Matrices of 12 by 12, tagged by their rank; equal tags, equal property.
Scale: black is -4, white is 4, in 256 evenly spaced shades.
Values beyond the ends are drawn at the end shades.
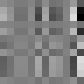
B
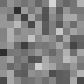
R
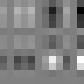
B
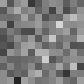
R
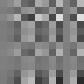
B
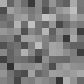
R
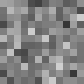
R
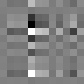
B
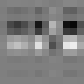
B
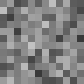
R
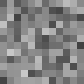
R
